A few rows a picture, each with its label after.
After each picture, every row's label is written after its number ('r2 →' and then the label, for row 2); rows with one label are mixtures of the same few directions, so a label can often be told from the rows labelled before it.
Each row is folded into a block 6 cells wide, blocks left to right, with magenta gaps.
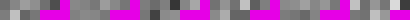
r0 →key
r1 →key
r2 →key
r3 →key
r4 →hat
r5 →key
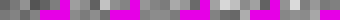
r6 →key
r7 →key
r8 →key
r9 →hat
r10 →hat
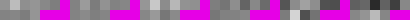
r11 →hat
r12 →hat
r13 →hat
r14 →key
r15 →key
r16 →hat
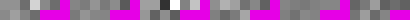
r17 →key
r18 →key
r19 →key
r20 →hat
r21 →key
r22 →key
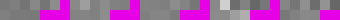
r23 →key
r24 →hat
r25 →key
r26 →hat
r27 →key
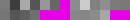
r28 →hat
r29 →hat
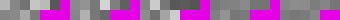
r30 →key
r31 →key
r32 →hat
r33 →key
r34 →hat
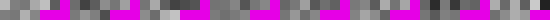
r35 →key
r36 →hat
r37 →hat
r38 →key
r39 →key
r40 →hat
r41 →hat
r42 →key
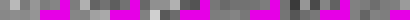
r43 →hat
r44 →hat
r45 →key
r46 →hat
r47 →hat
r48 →key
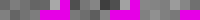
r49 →key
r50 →key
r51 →key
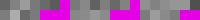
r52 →key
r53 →hat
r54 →key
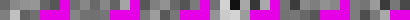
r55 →key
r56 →key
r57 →key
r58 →hat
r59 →hat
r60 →hat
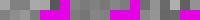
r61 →key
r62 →key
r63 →key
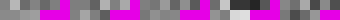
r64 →hat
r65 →hat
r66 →key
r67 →hat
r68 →hat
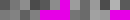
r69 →key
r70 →key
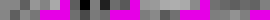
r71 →key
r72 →hat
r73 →hat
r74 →hat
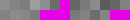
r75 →key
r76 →key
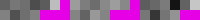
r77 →key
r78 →key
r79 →key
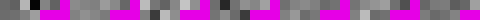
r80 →key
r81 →key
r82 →key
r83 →hat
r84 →key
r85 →key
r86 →key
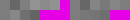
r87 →hat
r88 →hat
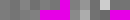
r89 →hat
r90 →key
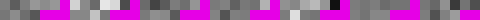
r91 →hat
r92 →key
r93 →hat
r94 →key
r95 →key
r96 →hat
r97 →hat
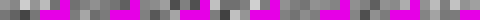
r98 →hat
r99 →key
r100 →hat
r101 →key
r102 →key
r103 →key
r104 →hat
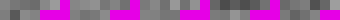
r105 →key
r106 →hat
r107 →key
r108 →hat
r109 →key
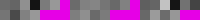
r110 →key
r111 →key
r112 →key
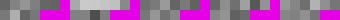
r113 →key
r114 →hat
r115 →key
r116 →key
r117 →key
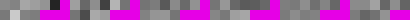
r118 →key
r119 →key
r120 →hat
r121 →hat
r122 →key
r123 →hat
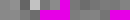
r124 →key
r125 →hat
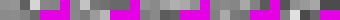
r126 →key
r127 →hat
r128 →hat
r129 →key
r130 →key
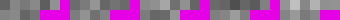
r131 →key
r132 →key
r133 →hat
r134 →hat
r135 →hat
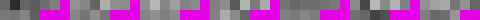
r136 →hat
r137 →key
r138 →hat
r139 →hat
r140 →hat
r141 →hat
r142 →hat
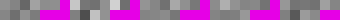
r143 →key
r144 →key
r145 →key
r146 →hat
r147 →key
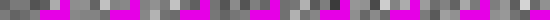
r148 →key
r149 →key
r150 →key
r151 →hat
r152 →key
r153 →key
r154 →key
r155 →key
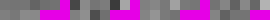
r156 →hat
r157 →key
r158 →key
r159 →key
